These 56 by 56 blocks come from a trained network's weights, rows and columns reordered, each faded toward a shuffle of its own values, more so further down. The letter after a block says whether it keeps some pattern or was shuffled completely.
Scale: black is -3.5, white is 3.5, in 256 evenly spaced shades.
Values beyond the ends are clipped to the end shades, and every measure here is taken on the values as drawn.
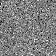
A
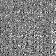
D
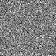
D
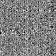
D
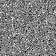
A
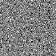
D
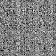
D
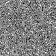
A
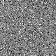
A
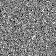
A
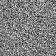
D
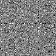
D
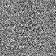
D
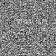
D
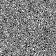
A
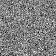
A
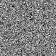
A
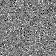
A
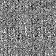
D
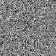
D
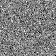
A
